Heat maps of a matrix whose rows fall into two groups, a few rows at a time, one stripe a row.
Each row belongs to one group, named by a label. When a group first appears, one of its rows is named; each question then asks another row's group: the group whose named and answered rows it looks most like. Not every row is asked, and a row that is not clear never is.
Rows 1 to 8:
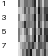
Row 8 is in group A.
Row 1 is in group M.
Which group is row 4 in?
M
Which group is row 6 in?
M
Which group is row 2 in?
M
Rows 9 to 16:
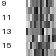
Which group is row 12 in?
A
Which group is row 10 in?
A
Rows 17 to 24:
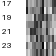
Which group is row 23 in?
M
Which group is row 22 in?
A
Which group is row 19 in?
A
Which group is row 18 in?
M
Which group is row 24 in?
A
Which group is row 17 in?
M
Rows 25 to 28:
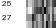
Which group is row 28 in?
M
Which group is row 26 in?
A
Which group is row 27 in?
M
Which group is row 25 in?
M
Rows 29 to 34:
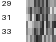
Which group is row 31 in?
A
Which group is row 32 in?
M
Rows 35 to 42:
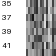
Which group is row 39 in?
M
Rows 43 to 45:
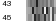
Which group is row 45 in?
A
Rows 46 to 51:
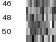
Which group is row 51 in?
M
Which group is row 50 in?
A
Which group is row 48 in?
M
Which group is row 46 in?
A
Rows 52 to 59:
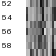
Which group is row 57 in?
A
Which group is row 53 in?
M
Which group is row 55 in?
A
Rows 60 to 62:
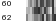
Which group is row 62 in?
M
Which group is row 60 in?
A
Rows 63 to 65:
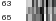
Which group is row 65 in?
M
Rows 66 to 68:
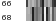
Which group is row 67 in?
M
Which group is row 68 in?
M
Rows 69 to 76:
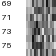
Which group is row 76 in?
A
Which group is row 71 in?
M
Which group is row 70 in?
A
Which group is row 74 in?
M
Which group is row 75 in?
A
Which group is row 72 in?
A
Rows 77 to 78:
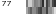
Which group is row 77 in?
M
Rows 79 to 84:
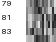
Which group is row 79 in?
A
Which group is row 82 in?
M
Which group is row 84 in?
A
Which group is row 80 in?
A
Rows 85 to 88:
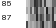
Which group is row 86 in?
A
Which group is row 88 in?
M
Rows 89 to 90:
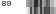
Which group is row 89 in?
A
